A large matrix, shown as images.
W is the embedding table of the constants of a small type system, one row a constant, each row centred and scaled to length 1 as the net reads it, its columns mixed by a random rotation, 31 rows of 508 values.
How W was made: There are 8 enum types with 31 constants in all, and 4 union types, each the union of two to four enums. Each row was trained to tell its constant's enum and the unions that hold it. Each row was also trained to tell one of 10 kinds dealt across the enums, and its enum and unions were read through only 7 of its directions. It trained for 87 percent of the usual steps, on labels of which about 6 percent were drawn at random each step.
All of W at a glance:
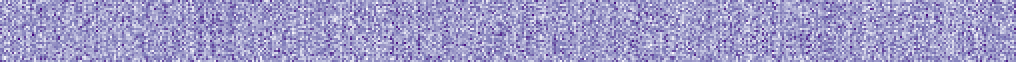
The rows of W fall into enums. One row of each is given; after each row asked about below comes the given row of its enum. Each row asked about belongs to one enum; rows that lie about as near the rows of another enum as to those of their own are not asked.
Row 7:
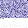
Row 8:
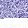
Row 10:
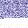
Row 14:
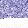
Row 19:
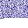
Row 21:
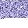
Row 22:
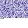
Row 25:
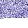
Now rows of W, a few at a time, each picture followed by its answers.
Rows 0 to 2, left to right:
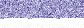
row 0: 22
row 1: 21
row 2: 14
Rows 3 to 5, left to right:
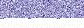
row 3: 21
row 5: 21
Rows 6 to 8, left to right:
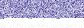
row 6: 14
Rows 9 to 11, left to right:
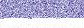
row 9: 19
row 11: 7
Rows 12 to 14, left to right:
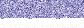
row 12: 22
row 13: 21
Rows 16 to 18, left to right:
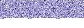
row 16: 22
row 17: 22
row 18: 19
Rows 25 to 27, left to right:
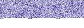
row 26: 19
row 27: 7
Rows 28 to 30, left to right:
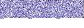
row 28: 8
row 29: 8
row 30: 14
